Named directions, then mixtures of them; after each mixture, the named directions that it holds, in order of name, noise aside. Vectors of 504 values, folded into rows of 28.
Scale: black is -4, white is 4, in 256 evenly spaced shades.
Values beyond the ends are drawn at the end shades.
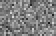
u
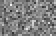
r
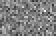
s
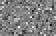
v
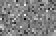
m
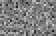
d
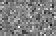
u, v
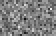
m, u, v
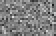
s, u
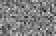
s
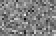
d, m, v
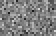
m, r, v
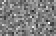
r, u, v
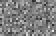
d, m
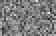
r, s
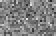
u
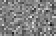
r, v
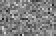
m, s, u
